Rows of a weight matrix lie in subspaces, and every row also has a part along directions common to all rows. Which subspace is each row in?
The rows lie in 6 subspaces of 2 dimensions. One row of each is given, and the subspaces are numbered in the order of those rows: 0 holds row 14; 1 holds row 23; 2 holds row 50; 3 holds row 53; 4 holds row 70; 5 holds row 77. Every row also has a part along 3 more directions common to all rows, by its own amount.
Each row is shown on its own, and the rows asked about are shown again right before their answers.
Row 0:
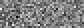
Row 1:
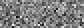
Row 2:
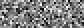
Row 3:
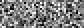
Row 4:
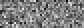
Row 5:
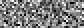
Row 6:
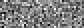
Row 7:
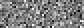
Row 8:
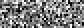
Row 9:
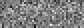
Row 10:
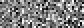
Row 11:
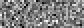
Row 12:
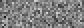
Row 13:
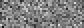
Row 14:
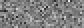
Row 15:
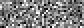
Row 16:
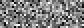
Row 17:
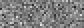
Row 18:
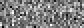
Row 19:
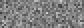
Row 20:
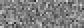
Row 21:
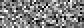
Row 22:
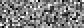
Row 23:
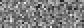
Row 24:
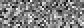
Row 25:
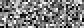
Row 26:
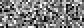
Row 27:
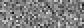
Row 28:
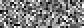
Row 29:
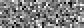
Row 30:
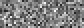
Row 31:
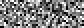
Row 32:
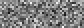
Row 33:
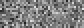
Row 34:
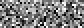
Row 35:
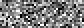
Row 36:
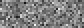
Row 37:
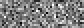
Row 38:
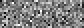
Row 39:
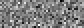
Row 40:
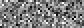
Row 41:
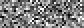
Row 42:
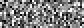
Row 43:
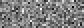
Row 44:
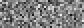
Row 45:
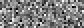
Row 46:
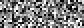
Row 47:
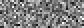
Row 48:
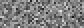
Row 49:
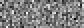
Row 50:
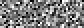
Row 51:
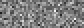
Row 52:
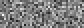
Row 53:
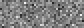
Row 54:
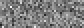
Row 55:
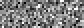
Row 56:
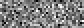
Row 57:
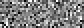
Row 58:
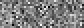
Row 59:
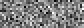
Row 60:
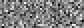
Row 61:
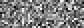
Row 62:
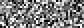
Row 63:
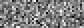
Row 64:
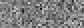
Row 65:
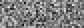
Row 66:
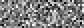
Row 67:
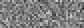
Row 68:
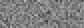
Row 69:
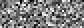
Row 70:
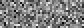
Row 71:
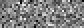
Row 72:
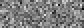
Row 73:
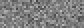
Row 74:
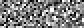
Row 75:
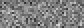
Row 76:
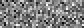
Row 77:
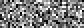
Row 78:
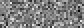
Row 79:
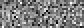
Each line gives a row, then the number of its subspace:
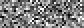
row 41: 0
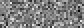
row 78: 5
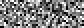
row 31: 4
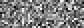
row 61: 1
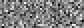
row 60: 3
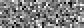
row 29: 0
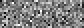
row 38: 4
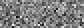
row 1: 3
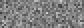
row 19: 4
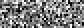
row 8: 0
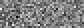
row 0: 3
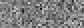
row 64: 1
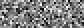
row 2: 0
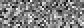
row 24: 0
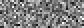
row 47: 4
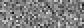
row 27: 5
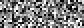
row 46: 1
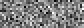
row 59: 5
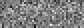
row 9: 2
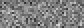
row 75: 2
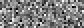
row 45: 1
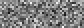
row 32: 2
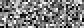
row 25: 3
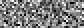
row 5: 4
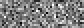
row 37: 4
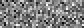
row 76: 4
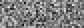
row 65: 3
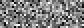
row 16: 4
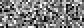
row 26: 3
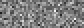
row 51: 1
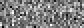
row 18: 2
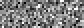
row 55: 1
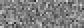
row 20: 0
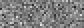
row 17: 3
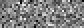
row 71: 2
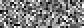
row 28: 4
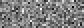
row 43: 1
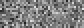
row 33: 4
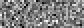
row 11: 5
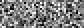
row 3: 3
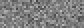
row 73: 0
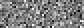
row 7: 5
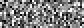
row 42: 2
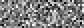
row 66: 1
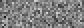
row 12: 4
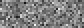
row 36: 3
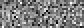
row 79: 5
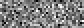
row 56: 4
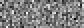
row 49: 2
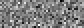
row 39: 1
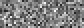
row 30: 3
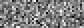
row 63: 0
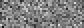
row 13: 2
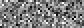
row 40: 4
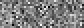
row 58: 1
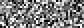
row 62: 5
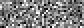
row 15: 5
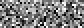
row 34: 3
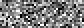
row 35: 3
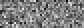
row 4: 0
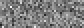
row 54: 2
